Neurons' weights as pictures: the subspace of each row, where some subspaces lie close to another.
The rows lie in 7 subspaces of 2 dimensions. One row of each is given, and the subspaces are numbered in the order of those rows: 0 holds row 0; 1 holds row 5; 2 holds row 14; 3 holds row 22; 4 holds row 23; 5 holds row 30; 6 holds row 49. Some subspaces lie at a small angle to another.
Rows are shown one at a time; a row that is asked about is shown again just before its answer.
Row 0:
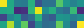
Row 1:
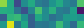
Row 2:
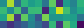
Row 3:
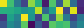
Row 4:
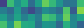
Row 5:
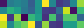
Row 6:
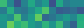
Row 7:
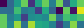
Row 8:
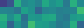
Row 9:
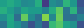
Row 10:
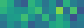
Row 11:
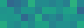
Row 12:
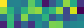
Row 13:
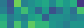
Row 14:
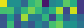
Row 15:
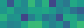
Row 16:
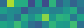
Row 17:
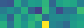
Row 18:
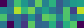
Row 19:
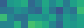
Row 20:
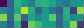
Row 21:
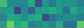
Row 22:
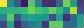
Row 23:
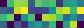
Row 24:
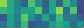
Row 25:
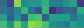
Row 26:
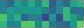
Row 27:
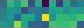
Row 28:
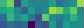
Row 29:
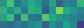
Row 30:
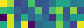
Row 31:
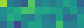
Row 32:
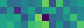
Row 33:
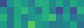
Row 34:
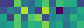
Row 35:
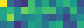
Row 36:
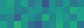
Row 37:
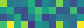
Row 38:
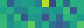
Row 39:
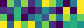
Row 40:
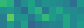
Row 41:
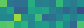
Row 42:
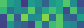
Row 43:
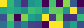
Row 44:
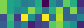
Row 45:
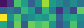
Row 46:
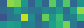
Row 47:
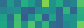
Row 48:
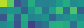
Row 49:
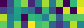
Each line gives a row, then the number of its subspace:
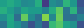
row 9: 2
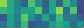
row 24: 6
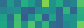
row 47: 2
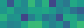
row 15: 1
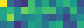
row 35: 3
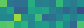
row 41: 4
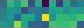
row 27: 3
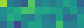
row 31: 3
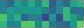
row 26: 1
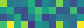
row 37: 0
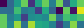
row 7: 6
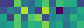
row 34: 0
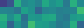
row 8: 5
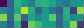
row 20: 5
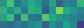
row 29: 0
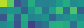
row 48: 5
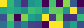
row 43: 3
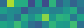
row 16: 3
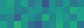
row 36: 3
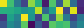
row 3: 6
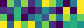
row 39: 2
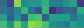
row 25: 4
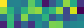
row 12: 2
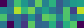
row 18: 5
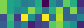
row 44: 2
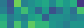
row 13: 4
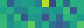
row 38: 1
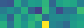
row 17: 0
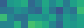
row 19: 6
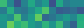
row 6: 4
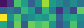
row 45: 5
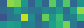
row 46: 1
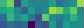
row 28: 4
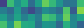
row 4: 2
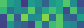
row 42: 1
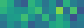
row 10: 6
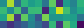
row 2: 0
